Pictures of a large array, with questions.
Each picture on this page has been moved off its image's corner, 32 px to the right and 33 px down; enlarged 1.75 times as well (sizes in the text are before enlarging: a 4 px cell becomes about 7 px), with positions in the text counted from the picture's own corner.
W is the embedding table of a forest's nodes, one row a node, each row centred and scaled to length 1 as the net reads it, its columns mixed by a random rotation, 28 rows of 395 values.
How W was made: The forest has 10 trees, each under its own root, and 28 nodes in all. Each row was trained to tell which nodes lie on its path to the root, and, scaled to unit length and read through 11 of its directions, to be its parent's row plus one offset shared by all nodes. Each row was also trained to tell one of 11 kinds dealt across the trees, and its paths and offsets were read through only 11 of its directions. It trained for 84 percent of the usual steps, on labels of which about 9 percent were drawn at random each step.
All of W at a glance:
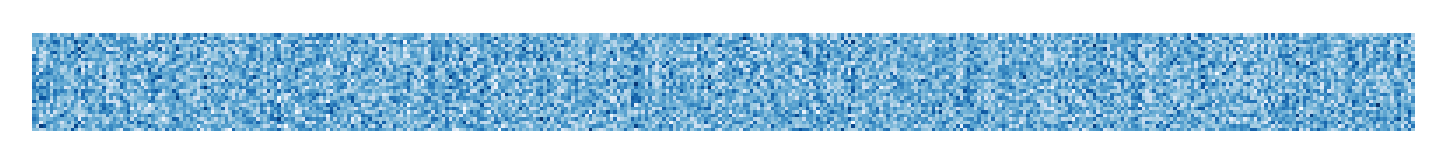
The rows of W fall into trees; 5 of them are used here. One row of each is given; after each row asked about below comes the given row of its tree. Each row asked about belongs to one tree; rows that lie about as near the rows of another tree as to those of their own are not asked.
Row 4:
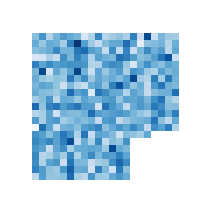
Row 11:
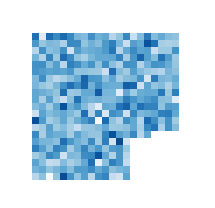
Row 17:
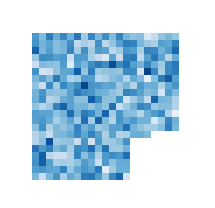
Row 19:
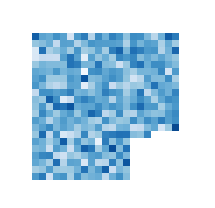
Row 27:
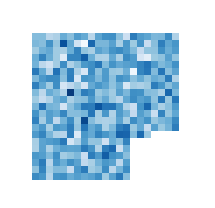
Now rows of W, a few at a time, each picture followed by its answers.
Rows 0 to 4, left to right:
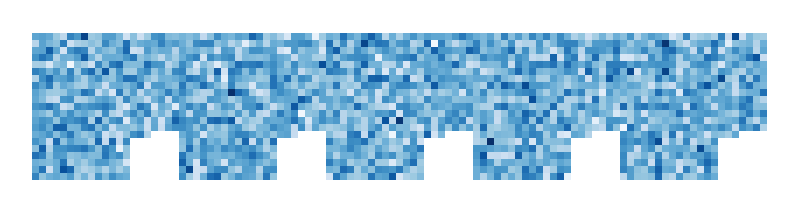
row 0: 27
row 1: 27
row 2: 11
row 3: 17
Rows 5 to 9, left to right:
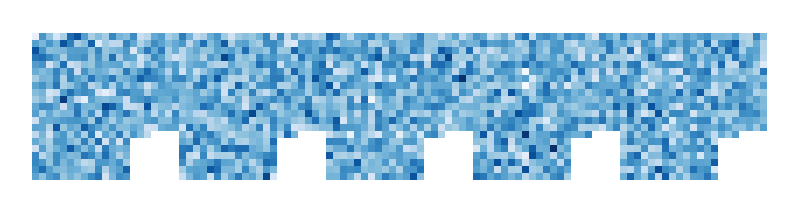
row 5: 27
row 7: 17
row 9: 19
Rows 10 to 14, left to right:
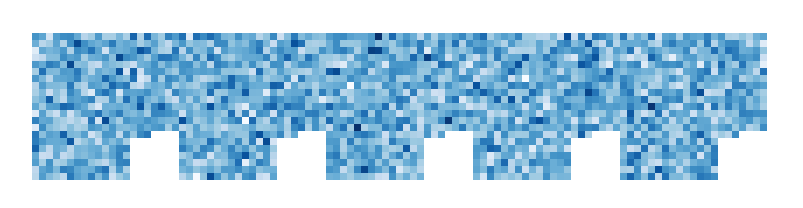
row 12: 4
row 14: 19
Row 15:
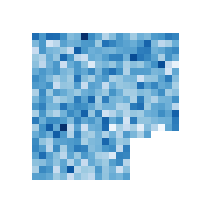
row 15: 19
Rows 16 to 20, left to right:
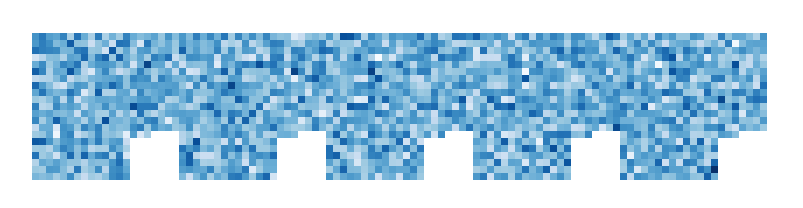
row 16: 4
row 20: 27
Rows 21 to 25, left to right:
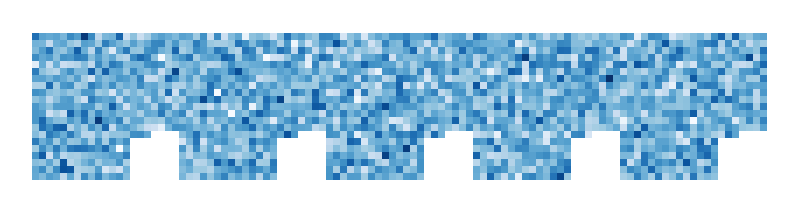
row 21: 17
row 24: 17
